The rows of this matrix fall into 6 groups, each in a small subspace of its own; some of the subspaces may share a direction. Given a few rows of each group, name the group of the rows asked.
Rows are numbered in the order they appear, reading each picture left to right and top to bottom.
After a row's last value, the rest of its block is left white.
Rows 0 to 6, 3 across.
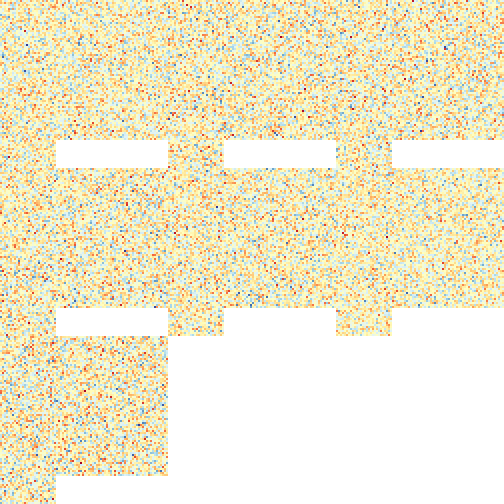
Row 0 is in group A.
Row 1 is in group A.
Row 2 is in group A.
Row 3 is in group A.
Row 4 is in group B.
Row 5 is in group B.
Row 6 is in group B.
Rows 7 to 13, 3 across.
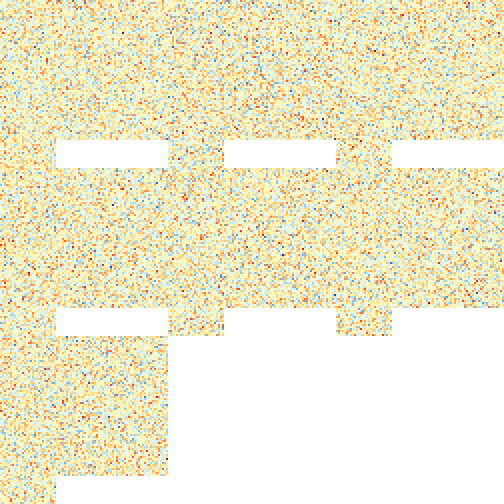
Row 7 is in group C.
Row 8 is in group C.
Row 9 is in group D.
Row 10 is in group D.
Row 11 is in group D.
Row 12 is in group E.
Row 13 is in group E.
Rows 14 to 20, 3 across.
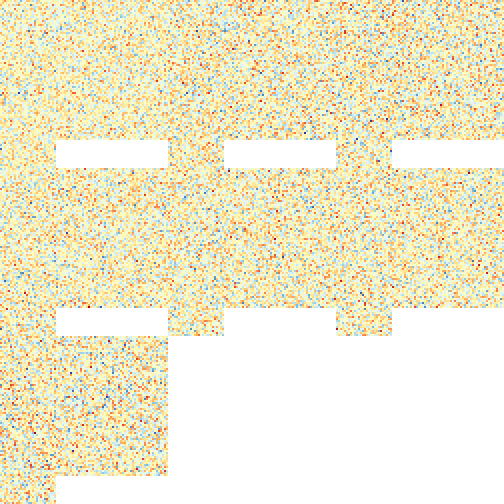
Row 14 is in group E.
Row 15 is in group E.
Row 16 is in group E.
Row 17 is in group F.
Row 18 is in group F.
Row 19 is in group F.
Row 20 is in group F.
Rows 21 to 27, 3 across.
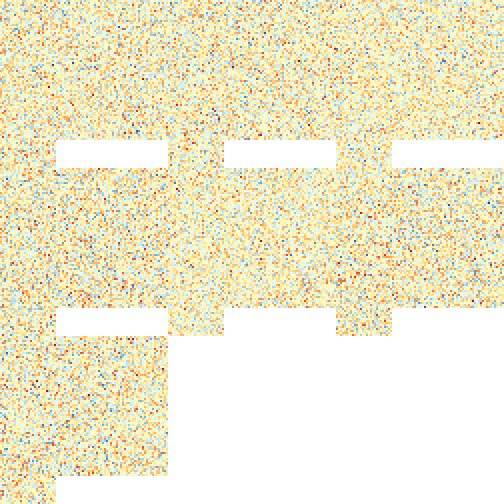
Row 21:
D
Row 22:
E
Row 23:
F
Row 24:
B
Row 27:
D
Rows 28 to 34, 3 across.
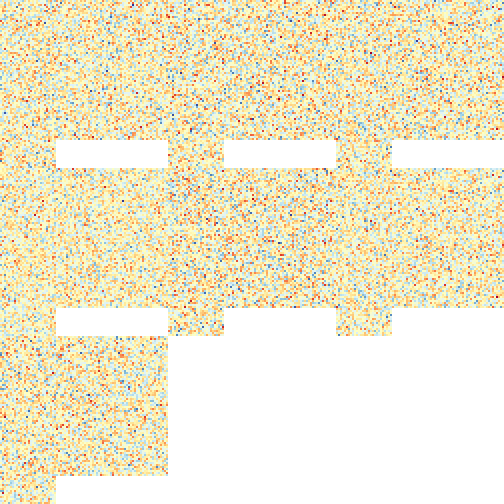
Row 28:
F
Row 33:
B
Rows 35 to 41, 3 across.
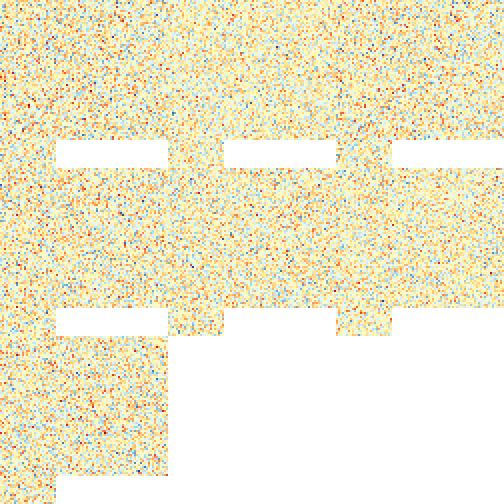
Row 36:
A
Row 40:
E
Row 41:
C
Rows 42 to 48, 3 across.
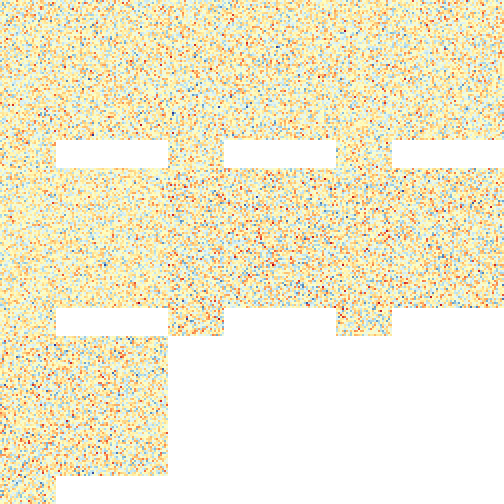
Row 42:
E
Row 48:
D
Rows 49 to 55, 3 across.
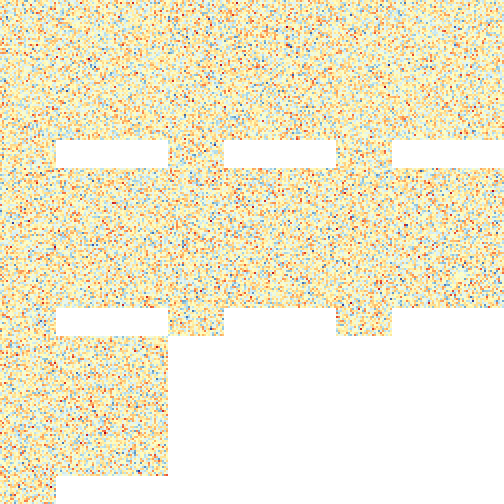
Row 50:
D
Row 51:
D
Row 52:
F
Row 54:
E
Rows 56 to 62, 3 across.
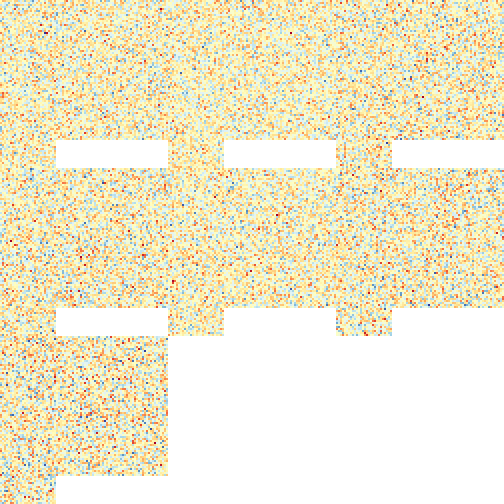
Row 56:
E
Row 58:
A
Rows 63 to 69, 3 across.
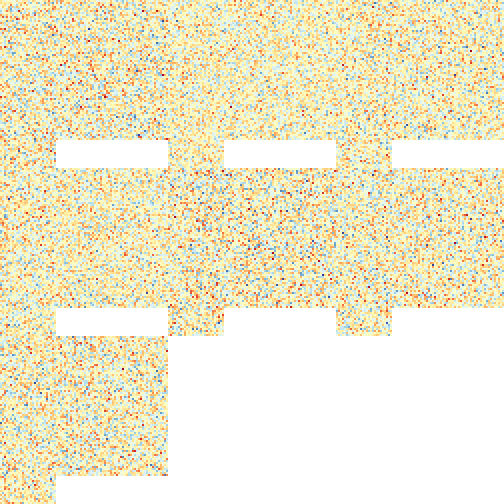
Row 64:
E
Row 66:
A
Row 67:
B
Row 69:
C
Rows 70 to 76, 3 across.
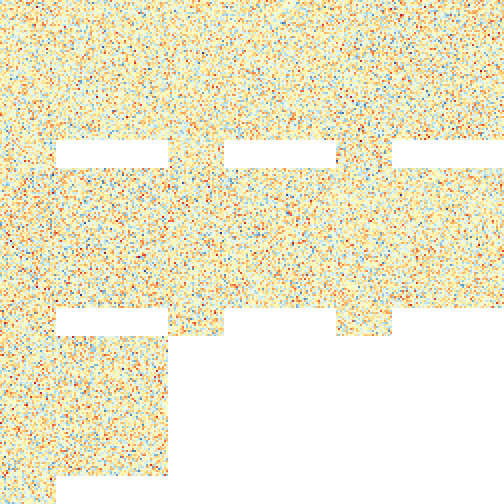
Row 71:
B
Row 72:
F
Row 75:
B
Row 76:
C
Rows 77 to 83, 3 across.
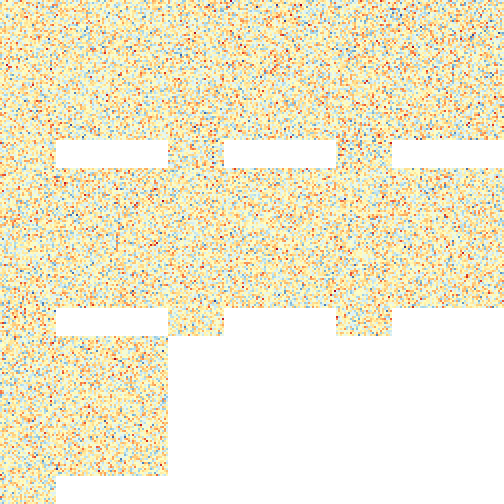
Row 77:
B
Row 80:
F
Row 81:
E
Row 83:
B
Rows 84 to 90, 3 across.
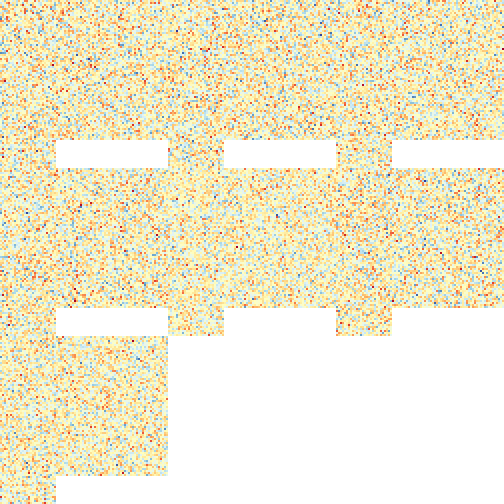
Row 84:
D
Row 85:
A
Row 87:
A
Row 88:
A
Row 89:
B
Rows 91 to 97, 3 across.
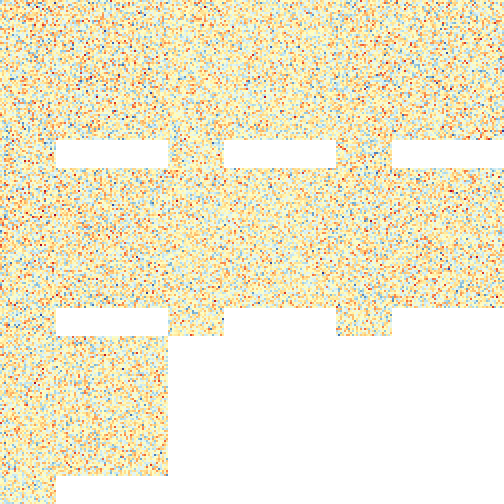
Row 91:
B
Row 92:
B
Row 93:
F
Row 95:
E
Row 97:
C
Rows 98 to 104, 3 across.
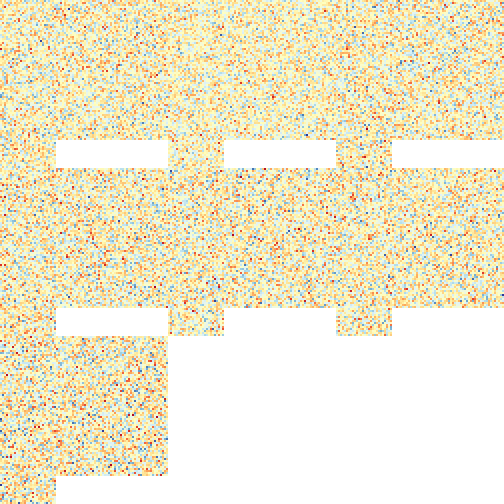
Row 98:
F
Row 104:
E
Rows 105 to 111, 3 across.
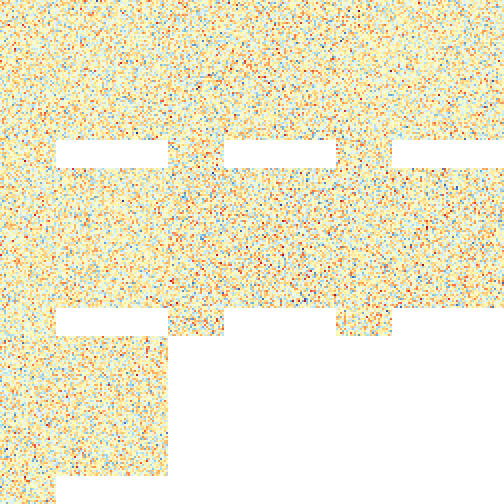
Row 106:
F
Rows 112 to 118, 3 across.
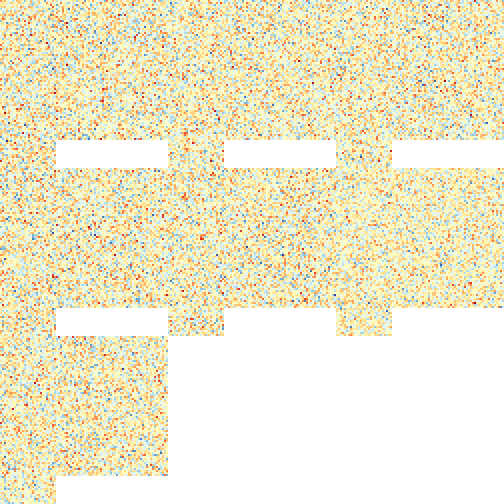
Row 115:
D
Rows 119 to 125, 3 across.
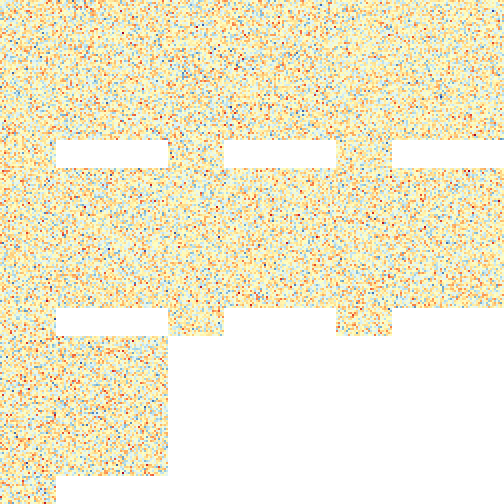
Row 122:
E
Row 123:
B
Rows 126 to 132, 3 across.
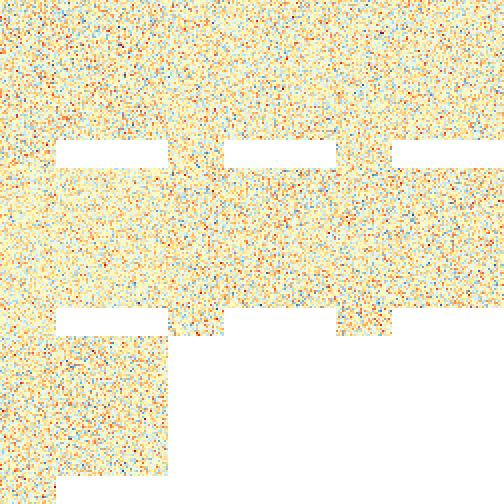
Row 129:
C
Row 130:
F
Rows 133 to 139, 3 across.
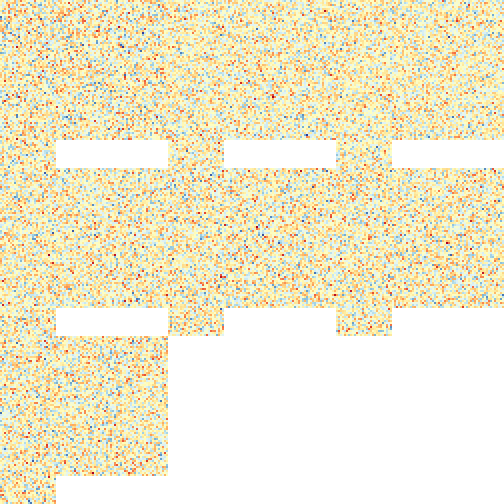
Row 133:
D
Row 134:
C
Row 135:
A
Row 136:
D
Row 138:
D
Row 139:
F
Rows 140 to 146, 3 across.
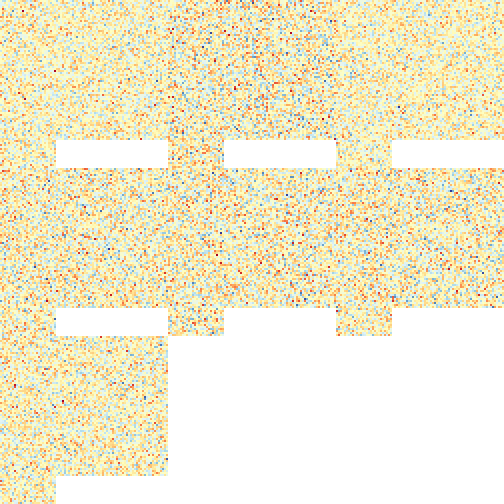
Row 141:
C
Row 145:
B
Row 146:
E
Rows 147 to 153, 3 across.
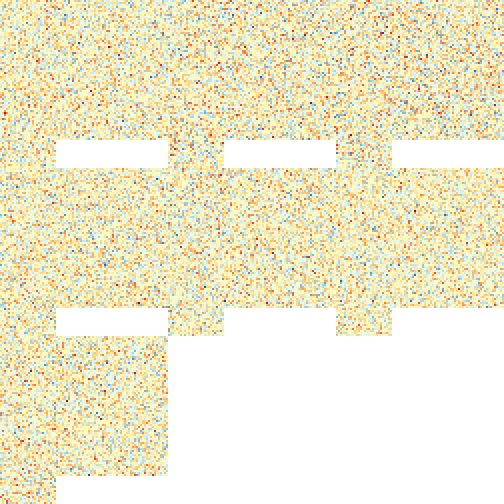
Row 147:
A
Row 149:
E
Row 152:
A
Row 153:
F
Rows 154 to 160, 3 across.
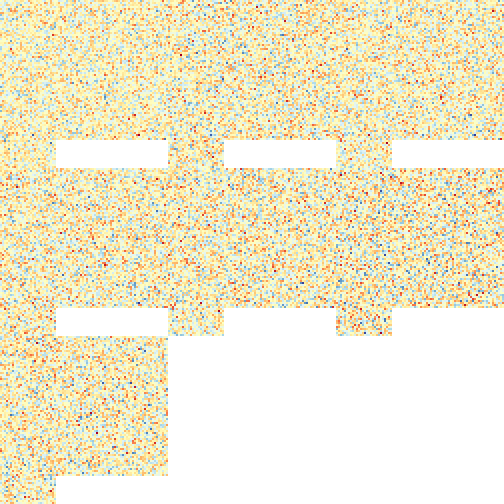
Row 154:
C
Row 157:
C
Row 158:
C
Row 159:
D
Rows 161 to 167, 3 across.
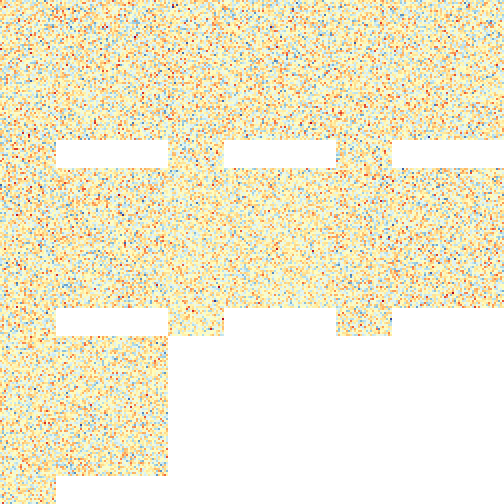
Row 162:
F
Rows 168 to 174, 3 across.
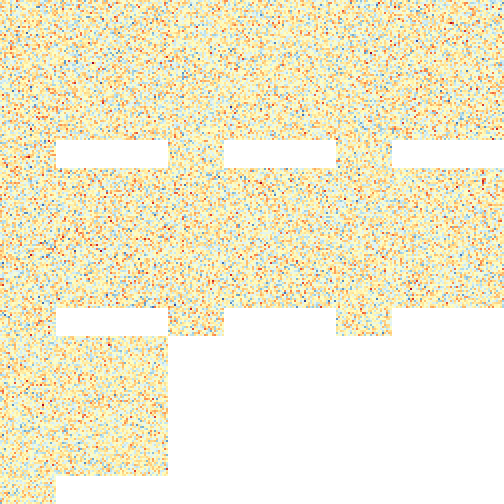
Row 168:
F
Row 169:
E
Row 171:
F
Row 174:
A
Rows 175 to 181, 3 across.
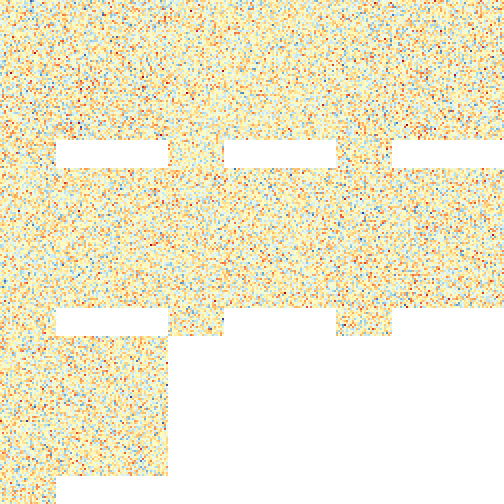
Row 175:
B
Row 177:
B
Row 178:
A
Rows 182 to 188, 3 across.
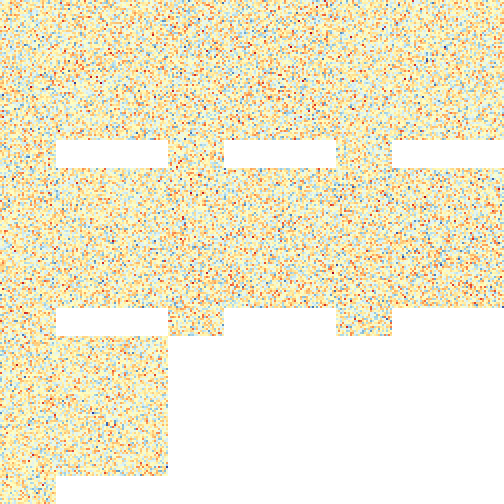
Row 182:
F
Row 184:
A
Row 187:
C
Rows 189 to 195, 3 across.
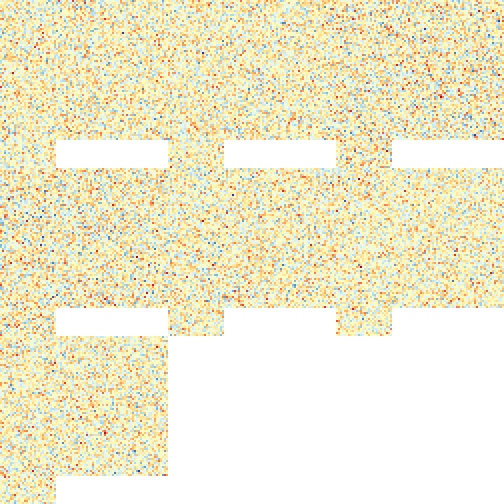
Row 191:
C
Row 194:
E
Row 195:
C
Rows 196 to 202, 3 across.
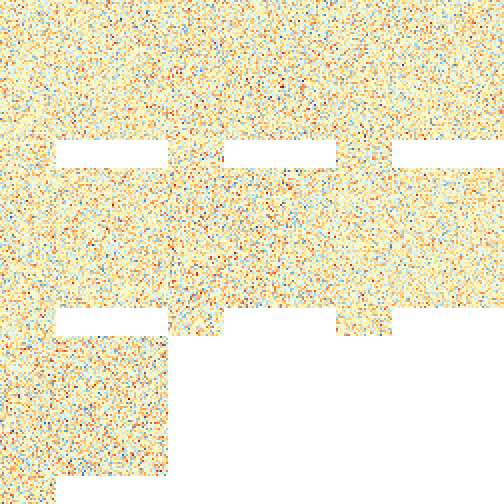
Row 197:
D
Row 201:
F
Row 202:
B
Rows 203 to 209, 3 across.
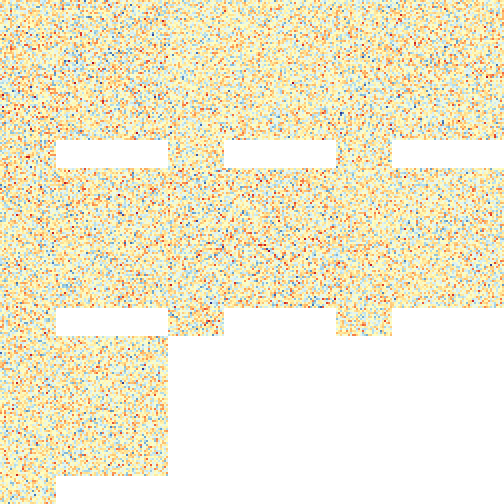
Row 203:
F
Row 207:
F
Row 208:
F
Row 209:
D
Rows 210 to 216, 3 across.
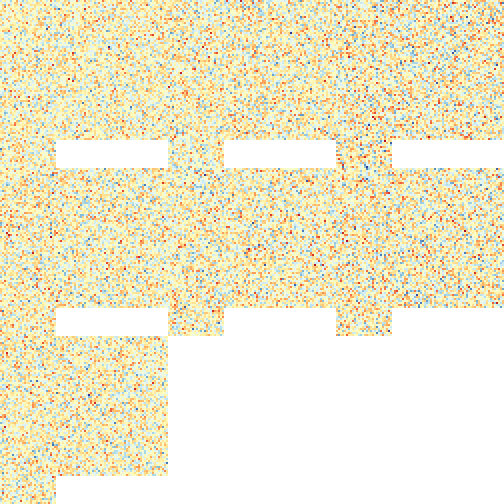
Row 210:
A
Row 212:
F
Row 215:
B
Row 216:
D
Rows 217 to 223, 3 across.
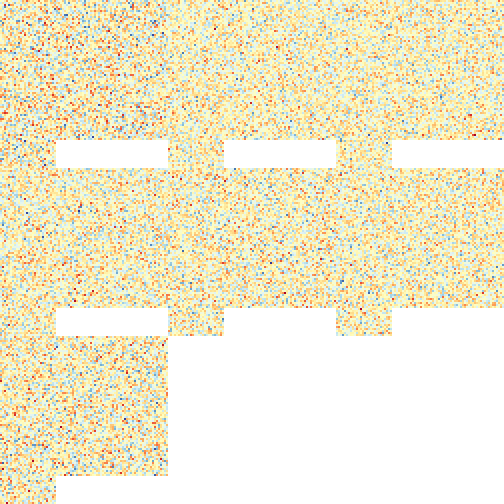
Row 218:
A
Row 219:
C
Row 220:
A
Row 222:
A
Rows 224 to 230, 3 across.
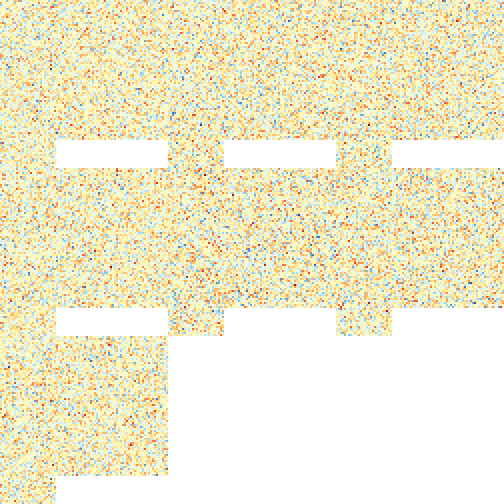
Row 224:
B
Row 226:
A
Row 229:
C
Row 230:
A
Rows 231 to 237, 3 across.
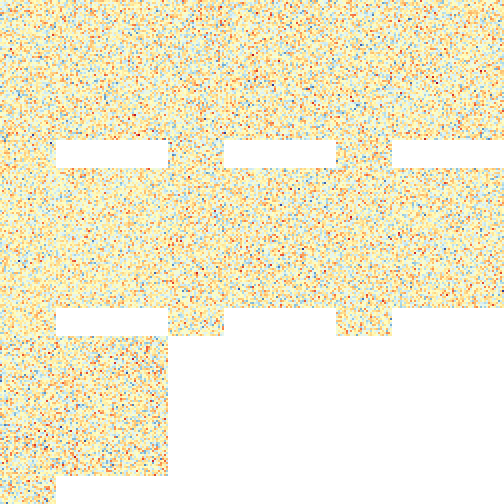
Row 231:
C
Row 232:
B
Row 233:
F
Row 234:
E
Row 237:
A
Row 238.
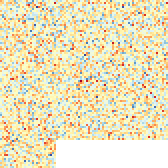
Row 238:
B
